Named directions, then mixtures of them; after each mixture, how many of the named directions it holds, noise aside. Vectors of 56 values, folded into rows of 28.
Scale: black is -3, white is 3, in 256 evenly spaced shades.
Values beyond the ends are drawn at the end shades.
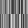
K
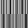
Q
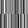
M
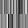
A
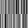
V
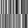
two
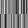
two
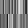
one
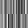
two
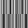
one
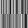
two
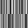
two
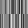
one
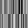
two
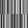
three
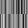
three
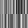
two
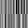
two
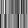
three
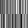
one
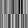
two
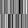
three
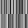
two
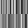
three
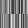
one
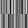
two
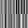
two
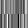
two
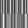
one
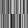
one
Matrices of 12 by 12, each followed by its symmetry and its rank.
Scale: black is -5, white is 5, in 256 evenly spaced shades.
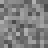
neither, full rank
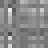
neither, rank two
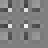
symmetric, rank one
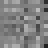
neither, rank two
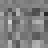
neither, rank two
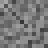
symmetric, full rank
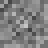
symmetric, full rank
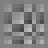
symmetric, rank one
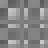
symmetric, rank one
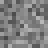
neither, full rank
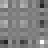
symmetric, rank one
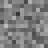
neither, full rank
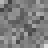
symmetric, full rank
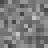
symmetric, full rank
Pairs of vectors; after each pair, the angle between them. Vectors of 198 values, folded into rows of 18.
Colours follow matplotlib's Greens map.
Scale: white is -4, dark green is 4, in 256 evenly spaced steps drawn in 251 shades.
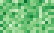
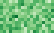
orthogonal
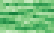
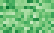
partly opposed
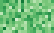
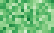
partly aligned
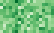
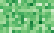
orthogonal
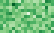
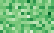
partly opposed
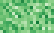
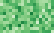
partly opposed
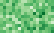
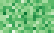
partly aligned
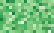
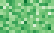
partly aligned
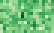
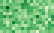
orthogonal
